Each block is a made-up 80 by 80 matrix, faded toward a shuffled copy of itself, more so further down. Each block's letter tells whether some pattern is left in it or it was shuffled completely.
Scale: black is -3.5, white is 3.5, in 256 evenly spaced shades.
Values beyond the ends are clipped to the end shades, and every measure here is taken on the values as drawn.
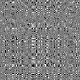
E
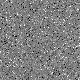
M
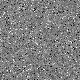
M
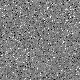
M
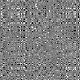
E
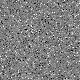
M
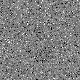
M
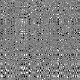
E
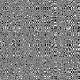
E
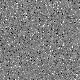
M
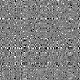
E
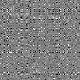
E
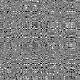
E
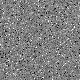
M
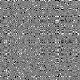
E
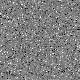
M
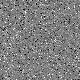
M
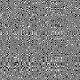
E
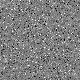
M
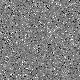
M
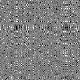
E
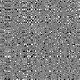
E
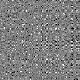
E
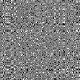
E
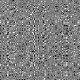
E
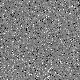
M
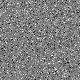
M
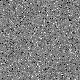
M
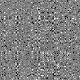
E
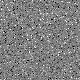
M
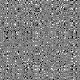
E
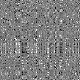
E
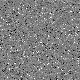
M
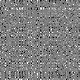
E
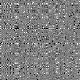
E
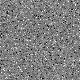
M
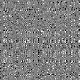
E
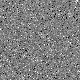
M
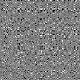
E
